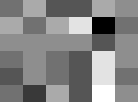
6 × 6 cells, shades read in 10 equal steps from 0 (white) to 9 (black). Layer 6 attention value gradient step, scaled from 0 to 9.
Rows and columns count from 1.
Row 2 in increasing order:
1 3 3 5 5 9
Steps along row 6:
up down up down up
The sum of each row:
27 26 26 25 27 25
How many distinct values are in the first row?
4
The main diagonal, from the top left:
5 5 4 6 1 4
